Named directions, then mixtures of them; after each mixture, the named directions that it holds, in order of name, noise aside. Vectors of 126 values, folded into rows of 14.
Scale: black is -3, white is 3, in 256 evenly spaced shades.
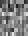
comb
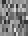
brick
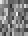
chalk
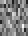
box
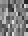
chalk, comb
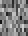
box, brick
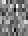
brick, comb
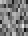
box, chalk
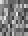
chalk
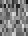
box, comb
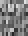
comb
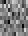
box, brick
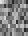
box, chalk
